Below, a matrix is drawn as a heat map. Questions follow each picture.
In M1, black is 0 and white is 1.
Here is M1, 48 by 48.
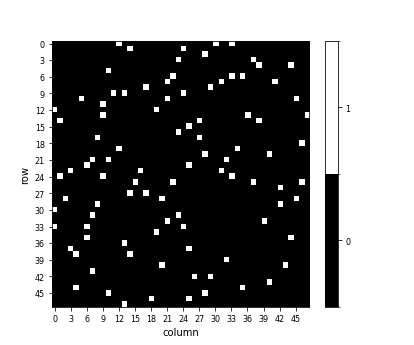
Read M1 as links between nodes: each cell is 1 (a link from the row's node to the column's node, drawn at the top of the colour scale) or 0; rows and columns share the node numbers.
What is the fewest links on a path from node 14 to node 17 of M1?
2
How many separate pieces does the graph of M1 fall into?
1
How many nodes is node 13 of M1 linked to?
3
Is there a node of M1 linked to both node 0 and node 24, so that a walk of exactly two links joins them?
yes
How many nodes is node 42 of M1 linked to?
2
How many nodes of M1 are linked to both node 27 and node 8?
1
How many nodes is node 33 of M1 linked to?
3
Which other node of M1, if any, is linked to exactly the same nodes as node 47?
node 36
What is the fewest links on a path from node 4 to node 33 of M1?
4
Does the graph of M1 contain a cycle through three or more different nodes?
yes
